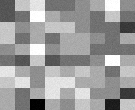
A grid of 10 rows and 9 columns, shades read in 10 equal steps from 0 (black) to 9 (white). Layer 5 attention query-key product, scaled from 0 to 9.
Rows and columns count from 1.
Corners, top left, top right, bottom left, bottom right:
3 5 6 7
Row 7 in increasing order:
4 5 6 6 6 7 7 7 8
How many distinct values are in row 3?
5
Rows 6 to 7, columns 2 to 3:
3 7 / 6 5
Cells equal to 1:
1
